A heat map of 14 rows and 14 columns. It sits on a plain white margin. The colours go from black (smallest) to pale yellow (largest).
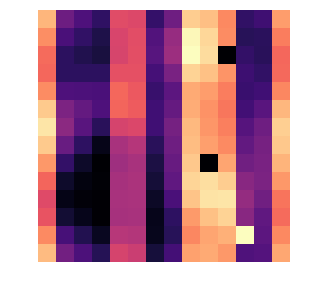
Three lone cells stand out: one far higher and two far lower than their neighbours. Overall the values sit about 50% of the way up the scale. Upright stripes repeat 3 times across the table. The ninth with the lowest average is the bottom left.
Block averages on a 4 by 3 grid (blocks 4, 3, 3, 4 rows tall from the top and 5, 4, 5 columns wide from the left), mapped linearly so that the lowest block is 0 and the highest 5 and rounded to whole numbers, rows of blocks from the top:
133 | 234 | 024 | 015
